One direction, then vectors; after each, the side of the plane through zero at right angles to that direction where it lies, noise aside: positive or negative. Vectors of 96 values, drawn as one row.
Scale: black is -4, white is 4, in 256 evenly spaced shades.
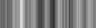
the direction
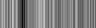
negative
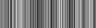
positive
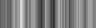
positive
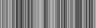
negative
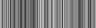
negative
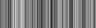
positive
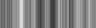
positive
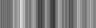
positive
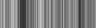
negative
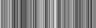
negative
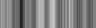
negative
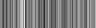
positive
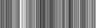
positive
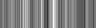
negative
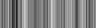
negative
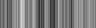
positive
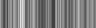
positive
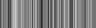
positive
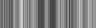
positive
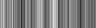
negative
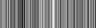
negative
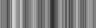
positive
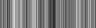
positive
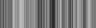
positive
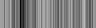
negative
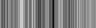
positive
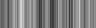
positive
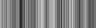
negative
